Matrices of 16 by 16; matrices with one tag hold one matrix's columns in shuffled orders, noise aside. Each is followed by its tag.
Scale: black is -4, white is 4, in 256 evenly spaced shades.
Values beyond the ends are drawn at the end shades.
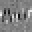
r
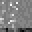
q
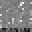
q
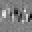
r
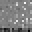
q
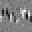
r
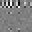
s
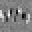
r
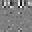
s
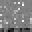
q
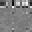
s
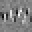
r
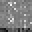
q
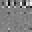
s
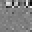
s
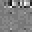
s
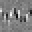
r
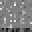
q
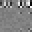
s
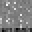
q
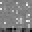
q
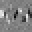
r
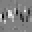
r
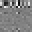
s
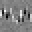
r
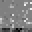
q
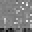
q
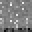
q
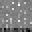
q
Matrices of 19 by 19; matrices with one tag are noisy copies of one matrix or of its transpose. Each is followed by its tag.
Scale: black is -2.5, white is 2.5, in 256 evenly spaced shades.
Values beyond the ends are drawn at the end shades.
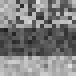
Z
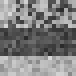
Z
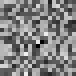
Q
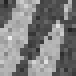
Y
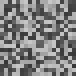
Q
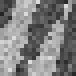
Y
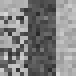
Z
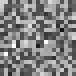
Q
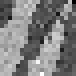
Y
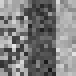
Z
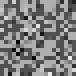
Q
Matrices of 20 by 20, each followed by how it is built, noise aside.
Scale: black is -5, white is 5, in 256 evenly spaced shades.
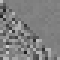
lower triangular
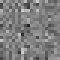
low rank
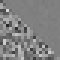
lower triangular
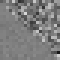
upper triangular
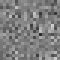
low rank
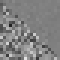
lower triangular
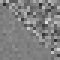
upper triangular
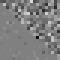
upper triangular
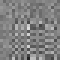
low rank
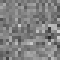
low rank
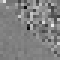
upper triangular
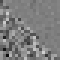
lower triangular
